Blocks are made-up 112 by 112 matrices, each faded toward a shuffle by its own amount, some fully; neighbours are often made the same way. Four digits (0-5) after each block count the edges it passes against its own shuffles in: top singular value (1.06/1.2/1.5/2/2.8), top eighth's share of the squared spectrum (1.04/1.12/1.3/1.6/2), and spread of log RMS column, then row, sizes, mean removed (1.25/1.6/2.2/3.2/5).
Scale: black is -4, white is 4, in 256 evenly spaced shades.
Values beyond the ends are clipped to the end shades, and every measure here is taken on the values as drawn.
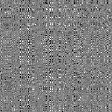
5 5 4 3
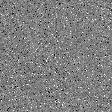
2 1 0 0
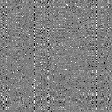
5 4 3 2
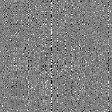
4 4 3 1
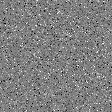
1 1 0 0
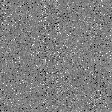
3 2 1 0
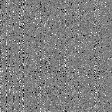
2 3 3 1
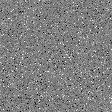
0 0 0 0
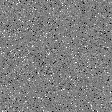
0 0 0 0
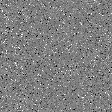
0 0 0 0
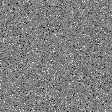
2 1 0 0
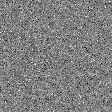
1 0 0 0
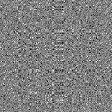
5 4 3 3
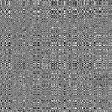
5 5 4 4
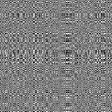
5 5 4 4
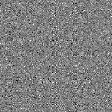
4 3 2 2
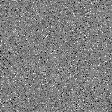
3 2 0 0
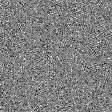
1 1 0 0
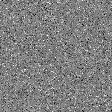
2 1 0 0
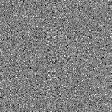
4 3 1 1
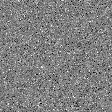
2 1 0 0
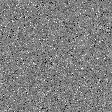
1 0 0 0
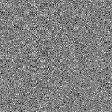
4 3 2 2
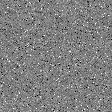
0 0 0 0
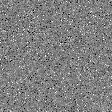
0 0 0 0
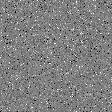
1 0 0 0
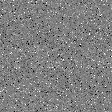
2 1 0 0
